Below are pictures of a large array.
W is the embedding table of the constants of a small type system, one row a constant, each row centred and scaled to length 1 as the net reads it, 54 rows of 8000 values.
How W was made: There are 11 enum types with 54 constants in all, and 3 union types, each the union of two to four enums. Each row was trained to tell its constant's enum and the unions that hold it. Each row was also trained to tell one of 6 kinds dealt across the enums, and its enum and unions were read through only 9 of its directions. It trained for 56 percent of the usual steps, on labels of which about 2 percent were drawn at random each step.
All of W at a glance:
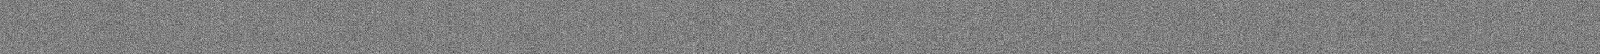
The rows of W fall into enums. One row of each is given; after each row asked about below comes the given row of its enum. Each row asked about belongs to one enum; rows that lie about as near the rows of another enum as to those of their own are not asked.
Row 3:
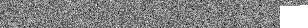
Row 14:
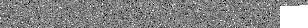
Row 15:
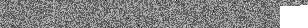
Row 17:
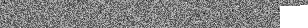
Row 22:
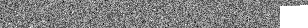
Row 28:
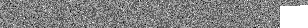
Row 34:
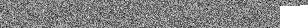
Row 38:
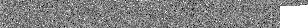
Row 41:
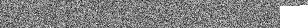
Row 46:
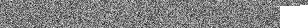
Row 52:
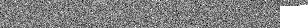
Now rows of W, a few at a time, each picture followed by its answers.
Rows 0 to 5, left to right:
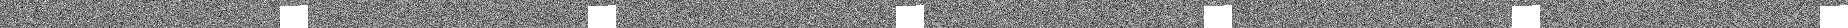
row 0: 14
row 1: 46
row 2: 38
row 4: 22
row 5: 3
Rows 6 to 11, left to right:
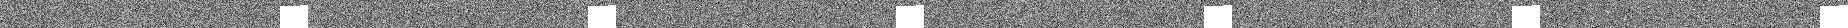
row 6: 17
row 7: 38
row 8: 22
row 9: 46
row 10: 3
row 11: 22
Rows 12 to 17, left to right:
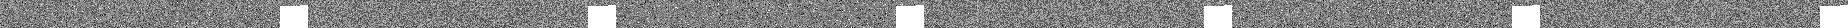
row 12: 38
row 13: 34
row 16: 3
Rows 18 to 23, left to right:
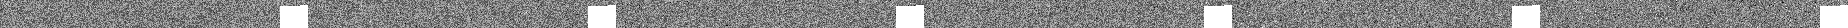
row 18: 34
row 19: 15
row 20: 46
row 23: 28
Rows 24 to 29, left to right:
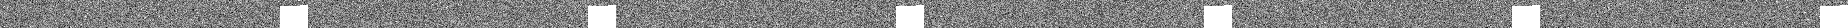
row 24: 22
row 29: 3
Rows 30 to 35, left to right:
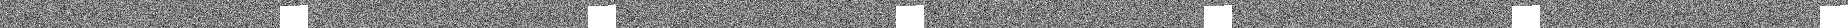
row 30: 28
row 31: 34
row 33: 28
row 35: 34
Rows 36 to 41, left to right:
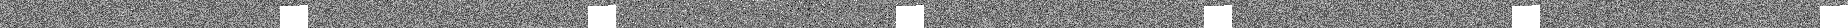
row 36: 17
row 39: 34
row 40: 28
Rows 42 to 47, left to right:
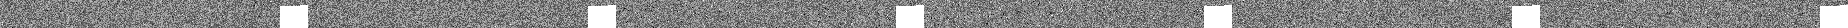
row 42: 52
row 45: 38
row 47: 22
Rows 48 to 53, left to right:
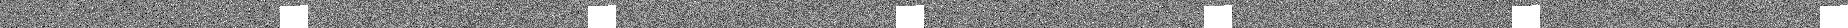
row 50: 3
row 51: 14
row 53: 38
